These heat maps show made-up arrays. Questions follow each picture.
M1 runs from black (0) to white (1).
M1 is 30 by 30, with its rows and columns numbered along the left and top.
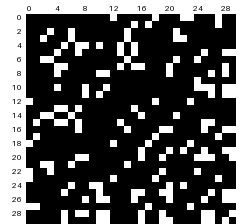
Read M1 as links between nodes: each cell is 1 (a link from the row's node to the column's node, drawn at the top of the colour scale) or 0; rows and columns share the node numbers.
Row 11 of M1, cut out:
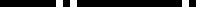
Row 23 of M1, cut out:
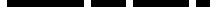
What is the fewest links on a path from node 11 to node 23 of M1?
5
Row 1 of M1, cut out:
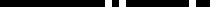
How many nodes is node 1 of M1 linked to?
3
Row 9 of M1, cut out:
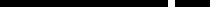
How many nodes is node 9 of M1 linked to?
1
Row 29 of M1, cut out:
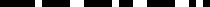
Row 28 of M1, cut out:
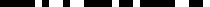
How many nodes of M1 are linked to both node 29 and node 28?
7
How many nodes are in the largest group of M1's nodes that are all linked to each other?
5
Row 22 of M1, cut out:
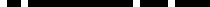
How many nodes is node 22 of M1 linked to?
4
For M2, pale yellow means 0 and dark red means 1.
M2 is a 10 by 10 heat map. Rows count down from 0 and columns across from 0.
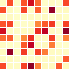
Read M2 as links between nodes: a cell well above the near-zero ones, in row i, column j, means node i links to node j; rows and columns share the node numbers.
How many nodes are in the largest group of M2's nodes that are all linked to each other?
4
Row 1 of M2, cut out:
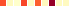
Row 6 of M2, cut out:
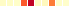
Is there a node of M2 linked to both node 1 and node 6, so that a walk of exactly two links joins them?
yes
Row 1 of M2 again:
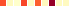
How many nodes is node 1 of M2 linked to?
4
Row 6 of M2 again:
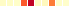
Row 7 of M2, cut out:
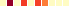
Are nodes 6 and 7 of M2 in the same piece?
yes
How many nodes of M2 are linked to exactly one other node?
1
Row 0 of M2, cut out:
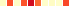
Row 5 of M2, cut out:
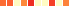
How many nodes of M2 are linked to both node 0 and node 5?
4
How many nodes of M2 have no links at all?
1
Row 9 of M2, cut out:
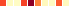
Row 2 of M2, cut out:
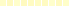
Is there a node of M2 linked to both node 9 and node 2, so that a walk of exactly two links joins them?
no
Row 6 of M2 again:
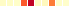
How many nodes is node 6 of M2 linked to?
3
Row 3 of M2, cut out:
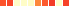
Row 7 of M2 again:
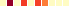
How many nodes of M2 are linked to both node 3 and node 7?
3
